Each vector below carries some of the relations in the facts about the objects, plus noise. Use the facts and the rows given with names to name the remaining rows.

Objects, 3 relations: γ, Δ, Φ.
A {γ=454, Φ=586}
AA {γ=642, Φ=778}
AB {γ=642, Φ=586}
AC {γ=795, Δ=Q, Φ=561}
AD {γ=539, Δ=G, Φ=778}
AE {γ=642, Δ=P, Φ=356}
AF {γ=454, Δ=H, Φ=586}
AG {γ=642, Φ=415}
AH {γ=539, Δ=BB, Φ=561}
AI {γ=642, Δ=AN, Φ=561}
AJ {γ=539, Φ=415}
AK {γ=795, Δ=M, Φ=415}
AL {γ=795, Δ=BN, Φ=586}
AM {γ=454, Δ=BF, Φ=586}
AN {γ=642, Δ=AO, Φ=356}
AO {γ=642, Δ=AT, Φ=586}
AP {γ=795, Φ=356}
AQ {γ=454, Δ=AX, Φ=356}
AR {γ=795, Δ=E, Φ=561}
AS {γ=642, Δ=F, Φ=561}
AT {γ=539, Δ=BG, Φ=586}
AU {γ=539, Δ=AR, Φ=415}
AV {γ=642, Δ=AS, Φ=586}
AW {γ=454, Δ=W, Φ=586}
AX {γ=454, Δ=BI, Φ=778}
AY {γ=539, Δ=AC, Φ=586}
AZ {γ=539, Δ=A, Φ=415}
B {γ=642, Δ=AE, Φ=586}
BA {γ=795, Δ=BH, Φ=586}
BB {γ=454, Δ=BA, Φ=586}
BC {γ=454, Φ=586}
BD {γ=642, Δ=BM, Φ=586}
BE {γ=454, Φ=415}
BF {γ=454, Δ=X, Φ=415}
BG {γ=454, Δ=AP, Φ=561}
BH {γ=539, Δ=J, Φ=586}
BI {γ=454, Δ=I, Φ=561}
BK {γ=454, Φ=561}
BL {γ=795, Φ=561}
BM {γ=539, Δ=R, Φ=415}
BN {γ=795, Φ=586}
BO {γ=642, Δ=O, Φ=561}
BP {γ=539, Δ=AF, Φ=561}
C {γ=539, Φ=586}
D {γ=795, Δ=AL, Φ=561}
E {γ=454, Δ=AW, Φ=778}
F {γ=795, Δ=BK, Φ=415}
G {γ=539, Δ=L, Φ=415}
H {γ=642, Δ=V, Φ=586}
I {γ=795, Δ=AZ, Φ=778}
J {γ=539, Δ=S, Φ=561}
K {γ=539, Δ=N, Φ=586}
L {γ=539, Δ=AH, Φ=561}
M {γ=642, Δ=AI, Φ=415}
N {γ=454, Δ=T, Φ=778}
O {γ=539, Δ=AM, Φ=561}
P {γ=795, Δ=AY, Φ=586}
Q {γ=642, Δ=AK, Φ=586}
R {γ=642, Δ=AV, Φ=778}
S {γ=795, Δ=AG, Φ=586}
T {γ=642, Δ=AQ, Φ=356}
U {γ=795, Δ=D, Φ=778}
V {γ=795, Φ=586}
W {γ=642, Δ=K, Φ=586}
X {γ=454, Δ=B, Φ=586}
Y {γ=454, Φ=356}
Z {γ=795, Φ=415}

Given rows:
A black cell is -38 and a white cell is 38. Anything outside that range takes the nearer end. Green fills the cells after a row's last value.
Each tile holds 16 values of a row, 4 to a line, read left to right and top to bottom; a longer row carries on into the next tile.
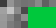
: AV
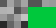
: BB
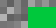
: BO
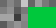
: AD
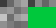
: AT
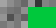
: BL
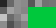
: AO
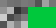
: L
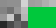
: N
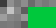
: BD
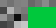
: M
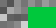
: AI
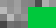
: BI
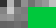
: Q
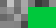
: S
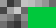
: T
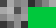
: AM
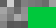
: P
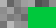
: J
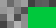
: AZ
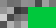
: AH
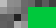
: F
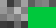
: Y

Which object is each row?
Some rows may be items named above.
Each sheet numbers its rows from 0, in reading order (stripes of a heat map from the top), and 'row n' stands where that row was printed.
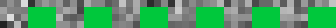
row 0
E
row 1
AS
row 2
S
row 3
Q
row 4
C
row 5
AY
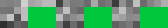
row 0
N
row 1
B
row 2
W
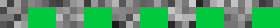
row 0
AG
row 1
AT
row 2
BE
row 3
AW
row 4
S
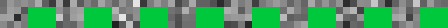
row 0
R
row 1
BG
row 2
E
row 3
AP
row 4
X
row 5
BO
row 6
AE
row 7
AD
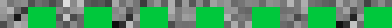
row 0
BM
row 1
I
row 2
BF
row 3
BK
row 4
BP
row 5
U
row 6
BF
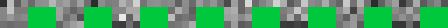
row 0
Q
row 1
AR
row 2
AX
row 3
BO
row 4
K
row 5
AQ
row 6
BA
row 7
Y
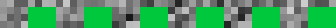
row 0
AC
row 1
P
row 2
AK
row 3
AN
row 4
G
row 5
BH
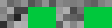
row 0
G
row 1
O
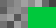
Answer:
AA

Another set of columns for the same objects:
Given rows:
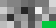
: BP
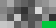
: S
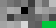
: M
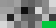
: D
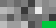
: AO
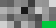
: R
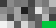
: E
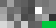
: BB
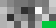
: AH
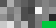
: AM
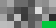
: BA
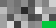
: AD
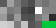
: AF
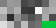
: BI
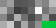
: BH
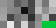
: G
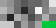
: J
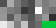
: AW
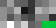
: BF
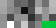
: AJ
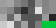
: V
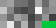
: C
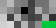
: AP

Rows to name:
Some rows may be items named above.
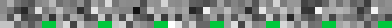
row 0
S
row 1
AD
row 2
U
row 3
BK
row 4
AD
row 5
BI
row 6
B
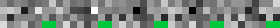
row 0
AI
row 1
AY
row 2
AK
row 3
AN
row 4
I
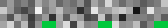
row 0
AT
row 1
AD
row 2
AI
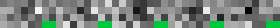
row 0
Q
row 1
AD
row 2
AQ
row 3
P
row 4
M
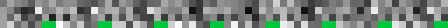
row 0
P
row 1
BG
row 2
AX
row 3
BE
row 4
BM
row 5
Y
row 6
W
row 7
N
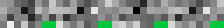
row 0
AZ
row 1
AS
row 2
AG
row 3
BO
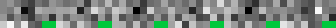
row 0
BE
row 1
AA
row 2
AE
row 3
AD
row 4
T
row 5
AW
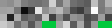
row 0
AC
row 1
K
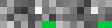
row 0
K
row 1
AV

